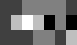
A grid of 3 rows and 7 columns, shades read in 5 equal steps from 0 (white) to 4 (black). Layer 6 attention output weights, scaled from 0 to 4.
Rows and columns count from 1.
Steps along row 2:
down down up up down up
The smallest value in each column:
3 1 0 1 2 2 1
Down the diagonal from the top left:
3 1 3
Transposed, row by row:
3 3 3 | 3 1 3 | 2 0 3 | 2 1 2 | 2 4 2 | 2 2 3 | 3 4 1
